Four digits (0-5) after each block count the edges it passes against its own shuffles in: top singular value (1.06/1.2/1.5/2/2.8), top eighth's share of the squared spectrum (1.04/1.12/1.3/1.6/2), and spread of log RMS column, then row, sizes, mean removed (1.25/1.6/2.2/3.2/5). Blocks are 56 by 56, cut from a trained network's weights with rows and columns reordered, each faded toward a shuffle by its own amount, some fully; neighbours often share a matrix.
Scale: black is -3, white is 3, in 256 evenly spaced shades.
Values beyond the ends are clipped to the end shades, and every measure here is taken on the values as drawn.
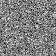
0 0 0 0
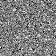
1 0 0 0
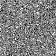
1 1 0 0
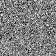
0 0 0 0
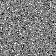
0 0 0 0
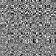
4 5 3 3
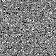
2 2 0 1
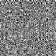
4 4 1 2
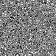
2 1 0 0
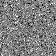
1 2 0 0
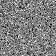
0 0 0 0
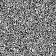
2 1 0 0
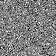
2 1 0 0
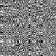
4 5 3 3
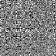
3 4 2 2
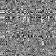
4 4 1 3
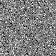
1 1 0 0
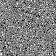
1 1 0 0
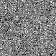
2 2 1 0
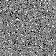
0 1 0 0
